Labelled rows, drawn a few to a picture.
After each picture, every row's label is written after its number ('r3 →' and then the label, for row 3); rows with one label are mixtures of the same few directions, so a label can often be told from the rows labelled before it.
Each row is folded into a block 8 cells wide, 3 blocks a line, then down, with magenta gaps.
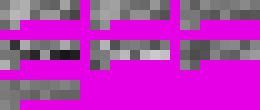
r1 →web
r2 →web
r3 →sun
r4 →sun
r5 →sun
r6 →web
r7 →sun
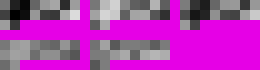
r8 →web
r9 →web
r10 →web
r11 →web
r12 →sun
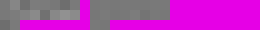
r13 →sun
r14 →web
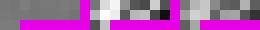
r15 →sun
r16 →web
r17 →web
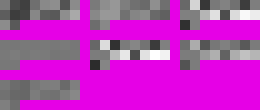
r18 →web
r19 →web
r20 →sun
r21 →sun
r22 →sun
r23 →sun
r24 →web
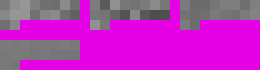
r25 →web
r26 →sun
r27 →web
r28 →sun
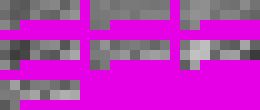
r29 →web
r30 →sun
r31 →web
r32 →web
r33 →sun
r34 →web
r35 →sun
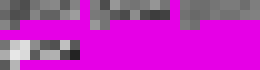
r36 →web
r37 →sun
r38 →web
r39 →web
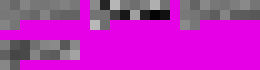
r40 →sun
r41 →sun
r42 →sun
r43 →web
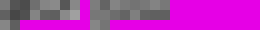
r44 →web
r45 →sun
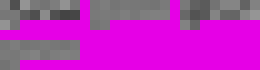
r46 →sun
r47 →sun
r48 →web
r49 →sun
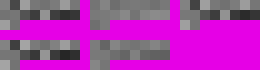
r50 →sun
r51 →sun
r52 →sun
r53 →sun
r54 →sun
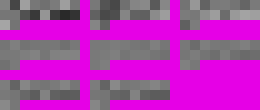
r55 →sun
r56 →web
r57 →sun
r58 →sun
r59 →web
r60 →sun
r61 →sun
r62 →sun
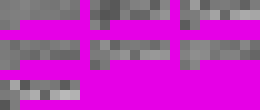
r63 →web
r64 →web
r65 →sun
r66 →sun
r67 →sun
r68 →web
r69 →sun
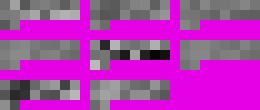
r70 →sun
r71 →web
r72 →sun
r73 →web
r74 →sun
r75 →web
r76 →web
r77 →web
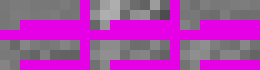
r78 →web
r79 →web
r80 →sun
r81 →sun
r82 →web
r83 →web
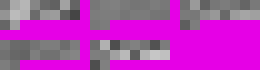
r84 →web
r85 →web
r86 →sun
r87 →web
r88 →sun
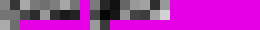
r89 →sun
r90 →web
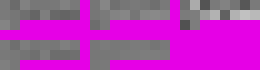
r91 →sun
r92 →sun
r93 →sun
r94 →sun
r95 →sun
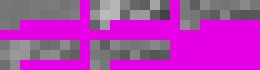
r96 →web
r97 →web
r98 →sun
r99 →web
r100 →sun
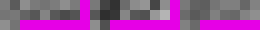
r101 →sun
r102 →web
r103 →web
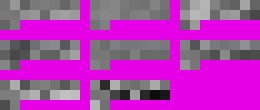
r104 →sun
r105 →web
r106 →web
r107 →web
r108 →sun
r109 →sun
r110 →sun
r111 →sun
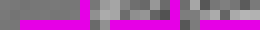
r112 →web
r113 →web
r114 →sun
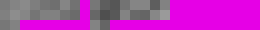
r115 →web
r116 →web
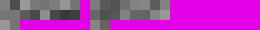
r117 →sun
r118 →web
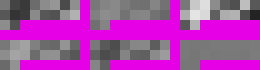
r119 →web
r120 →web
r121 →web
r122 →web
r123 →web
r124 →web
